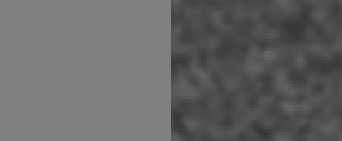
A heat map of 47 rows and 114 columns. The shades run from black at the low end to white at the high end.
The table splits into one row of 2 panels. Panel 1,1: middling, flat. Panel 1,2: low, blotchy, faint in contrast.
